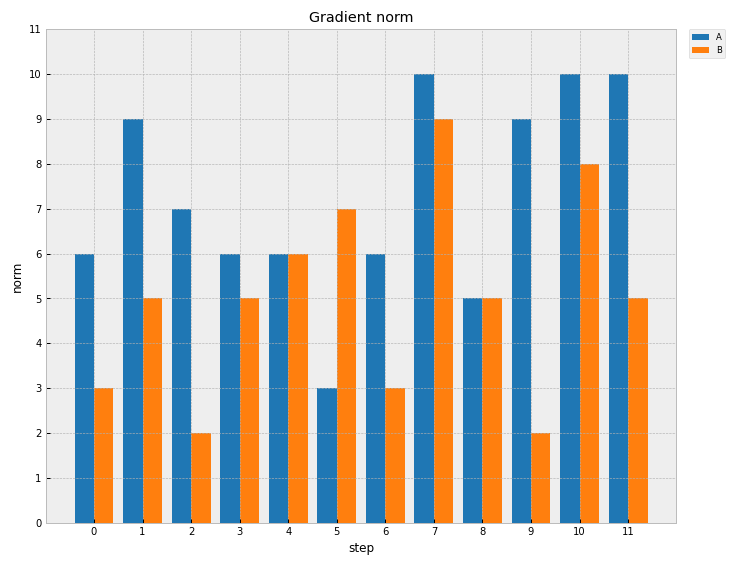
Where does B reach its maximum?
7
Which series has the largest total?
A
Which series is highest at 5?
B
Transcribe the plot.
Title: Gradient norm
x-axis: step, ticks 0 1 2 3 4 5 6 7 8 9 10 11
y-axis: norm, ticks 0 1 2 3 4 5 6 7 8 9 10 11
Legend: A, B
Values:
A: 6 9 7 6 6 3 6 10 5 9 10 10
B: 3 5 2 5 6 7 3 9 5 2 8 5
